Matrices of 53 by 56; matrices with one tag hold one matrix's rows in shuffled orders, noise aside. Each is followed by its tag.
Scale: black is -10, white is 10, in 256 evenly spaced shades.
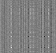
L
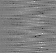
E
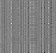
L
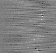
E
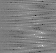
E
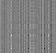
L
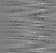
E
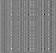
L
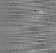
E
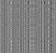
L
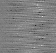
E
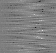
E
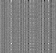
L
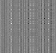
L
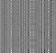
L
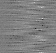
E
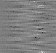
E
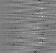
E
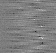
E
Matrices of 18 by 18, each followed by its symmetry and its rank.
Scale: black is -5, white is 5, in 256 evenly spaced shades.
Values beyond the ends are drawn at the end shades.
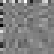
antisymmetric, rank two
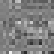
neither, rank three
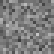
neither, full rank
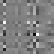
neither, rank two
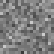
neither, full rank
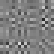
antisymmetric, rank two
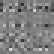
neither, rank three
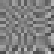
antisymmetric, rank two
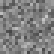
neither, full rank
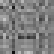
neither, rank three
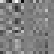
neither, rank two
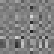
neither, rank two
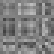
antisymmetric, rank two
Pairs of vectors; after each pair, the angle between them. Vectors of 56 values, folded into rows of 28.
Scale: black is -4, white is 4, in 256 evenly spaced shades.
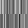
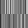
orthogonal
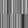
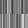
nearly opposite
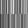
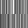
nearly parallel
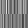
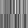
orthogonal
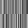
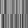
partly aligned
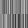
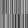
nearly parallel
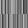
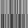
orthogonal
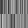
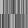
nearly opposite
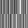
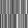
partly aligned
